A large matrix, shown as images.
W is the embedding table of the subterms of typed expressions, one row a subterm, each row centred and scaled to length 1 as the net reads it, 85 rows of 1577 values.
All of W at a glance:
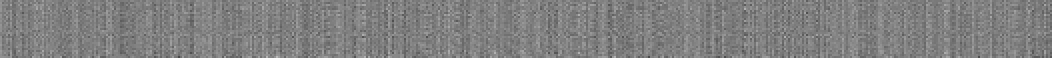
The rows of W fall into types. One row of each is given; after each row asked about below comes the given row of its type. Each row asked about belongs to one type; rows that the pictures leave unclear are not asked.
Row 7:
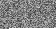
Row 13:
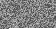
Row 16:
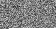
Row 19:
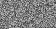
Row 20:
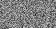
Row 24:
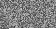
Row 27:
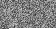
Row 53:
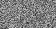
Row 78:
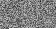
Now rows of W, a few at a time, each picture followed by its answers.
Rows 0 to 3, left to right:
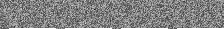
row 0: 24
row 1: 20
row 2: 13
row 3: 27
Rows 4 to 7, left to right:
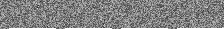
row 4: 19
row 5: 16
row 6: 13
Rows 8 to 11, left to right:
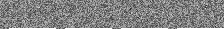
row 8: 7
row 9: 13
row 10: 53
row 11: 19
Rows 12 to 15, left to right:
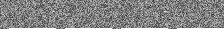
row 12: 53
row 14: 13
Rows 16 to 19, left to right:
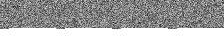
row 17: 78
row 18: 53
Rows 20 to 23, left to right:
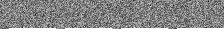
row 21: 7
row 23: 78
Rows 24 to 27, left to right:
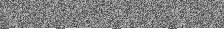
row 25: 19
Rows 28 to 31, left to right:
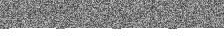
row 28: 7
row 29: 16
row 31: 78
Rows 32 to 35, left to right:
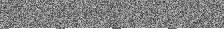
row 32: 16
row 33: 7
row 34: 24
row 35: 53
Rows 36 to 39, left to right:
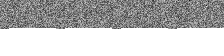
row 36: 78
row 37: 7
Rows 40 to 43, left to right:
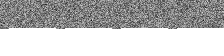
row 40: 53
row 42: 78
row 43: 13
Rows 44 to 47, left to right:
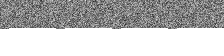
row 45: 53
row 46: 20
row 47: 16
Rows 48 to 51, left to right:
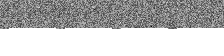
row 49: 7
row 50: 53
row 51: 24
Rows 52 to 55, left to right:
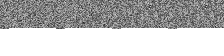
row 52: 7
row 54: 19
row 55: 19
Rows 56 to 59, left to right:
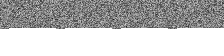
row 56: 27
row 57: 7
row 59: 19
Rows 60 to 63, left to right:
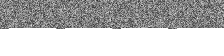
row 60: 27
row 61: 24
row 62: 78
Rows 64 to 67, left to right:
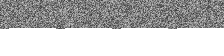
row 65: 27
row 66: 13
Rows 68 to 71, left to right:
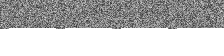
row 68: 16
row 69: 19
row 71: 53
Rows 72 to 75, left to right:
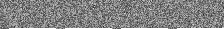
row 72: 24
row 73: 19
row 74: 78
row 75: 20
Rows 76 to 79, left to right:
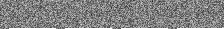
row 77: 20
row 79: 7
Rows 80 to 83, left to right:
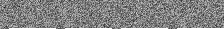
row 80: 78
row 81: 27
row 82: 16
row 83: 13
